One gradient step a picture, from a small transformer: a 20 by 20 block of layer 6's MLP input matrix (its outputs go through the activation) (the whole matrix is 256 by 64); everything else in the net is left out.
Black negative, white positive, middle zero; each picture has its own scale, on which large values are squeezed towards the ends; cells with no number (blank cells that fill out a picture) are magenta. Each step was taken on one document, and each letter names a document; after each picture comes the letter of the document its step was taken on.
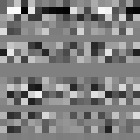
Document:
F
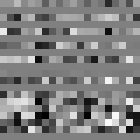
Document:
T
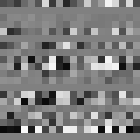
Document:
T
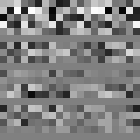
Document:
F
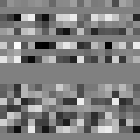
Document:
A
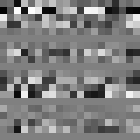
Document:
F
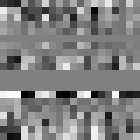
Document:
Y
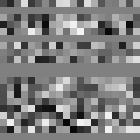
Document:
A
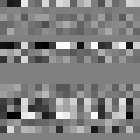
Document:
A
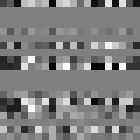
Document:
T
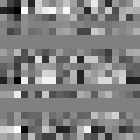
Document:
Y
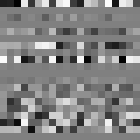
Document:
T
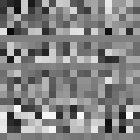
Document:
A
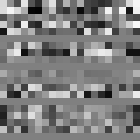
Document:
F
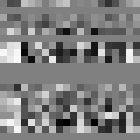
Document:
A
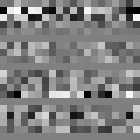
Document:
F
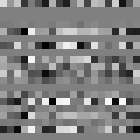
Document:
T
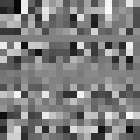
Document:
Y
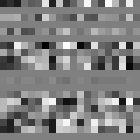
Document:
T
